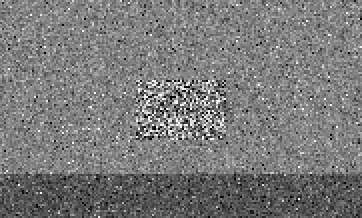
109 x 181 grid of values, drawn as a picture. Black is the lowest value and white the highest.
Seam: horizontal, 80% of the way down, the top part higher. Roughest part: centre. Stripes: none. Odd patch: rougher, in the centre. Mirror symmetry: none.
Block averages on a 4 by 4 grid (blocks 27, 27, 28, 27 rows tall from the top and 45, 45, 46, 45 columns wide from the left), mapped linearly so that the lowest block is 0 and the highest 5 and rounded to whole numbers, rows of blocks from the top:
5555 | 5555 | 5555 | 0000
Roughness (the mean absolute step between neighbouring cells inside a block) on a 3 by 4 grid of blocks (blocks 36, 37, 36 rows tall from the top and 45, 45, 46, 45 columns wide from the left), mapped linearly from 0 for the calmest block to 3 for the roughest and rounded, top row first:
0000 / 0330 / 0000
